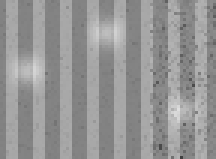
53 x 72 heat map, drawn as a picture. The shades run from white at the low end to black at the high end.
Stripes: upright, repeating 8 times. Dips: three. Seam: vertical, 70% of the way across, the left part calmer. Average level on the scale: 40%.
